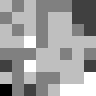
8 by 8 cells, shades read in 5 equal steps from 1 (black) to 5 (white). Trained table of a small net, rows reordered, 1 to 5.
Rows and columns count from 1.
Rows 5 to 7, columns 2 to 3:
3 3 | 3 5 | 3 4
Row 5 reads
3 3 3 4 4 3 4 3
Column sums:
25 26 31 26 30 31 28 25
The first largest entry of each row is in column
1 2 1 3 4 3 8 6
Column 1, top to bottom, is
4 3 4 4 3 2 4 1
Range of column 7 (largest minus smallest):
3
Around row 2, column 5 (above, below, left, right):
3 4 3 4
